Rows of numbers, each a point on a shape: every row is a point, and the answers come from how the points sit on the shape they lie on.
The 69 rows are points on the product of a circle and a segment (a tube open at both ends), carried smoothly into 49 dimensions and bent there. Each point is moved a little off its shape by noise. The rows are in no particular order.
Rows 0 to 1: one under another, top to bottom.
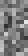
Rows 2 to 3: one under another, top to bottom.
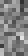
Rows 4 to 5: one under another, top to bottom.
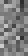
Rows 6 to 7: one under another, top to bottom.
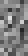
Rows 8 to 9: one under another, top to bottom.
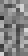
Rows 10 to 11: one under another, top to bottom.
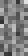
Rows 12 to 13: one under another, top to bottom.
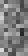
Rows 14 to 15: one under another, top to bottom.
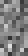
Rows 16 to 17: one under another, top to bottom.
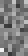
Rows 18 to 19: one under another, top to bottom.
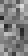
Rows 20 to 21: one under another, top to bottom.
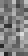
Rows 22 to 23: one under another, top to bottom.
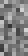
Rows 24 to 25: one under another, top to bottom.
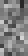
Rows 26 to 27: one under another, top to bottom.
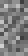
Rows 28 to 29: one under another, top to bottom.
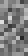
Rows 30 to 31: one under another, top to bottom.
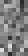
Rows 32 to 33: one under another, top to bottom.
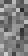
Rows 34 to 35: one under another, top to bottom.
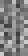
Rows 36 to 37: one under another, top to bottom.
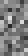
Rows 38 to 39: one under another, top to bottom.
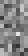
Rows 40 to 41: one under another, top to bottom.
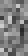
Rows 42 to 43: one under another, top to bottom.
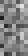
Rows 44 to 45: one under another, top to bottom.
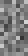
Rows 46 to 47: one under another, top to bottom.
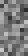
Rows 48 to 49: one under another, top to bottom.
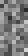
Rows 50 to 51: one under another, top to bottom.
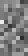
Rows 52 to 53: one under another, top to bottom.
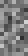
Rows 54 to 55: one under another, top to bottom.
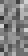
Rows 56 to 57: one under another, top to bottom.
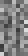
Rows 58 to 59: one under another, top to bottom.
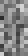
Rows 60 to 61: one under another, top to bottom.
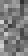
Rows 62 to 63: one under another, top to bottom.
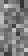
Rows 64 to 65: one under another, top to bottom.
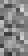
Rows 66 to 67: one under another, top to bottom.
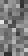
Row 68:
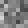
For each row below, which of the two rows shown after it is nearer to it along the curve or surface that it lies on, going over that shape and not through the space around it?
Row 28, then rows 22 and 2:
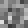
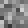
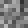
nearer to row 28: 2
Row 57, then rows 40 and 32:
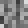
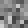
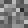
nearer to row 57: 32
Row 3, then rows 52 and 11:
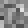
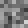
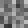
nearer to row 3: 11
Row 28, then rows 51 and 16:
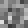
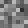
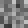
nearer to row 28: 51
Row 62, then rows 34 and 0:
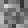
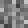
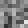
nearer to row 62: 0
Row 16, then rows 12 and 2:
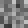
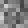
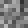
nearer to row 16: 12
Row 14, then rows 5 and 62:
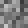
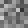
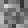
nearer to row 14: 62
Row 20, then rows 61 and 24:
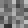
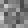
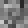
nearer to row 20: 61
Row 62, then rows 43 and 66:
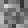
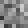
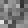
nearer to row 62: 66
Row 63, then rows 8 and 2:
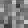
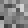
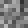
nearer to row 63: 8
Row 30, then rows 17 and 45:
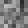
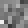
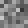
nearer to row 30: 17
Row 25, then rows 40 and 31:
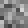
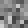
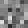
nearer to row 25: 40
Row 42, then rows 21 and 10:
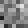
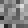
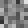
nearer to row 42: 21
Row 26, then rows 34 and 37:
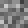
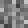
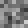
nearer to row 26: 37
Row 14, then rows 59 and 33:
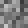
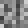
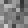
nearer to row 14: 33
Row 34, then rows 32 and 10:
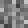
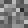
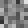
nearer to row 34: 10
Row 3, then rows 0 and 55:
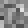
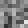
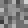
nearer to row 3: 55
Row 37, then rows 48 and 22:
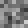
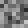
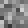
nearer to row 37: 48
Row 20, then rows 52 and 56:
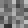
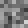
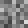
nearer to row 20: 56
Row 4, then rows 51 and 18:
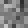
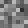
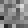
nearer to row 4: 51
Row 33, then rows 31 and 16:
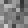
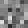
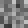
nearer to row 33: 31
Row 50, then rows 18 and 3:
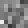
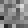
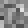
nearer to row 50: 3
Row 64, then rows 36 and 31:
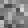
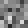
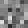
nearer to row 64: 36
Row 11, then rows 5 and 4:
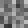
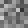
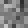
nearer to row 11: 5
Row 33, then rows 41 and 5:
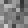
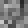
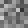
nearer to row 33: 41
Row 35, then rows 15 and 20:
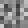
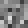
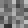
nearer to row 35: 20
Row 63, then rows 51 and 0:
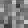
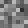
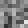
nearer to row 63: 0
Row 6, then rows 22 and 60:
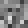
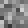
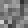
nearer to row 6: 22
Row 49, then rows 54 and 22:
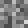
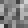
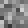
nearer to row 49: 54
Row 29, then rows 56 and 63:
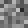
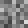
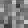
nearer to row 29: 56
